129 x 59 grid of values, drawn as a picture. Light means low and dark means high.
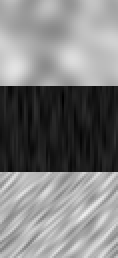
The table splits into 3 rows of 1 panel. Panel 1,1: low, smooth. Panel 2,1: very high, streaked downward, faint in contrast. Panel 3,1: low, slanting up to the right.
